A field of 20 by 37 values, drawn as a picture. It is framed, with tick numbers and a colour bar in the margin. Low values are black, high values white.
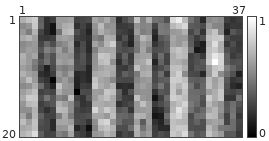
Upright stripes repeat 6 times across the table. The grain runs up and down. On average the colour sits 50% of the way up the scale. No overall slope runs across the table.
